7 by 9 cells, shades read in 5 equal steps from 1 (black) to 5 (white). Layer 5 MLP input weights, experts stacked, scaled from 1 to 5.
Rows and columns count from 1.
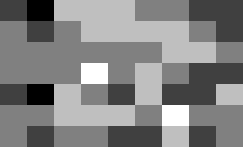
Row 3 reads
3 3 3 3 3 3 4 4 3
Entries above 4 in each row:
0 0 0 1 0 1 0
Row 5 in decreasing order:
4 4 4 3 2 2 2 2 1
